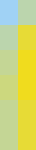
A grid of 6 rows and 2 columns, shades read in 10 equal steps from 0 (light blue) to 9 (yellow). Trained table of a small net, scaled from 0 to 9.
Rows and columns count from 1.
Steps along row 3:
up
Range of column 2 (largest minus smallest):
6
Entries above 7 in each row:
0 1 1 1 1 1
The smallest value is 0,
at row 1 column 1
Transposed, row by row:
0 3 4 5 4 4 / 3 8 9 9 8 8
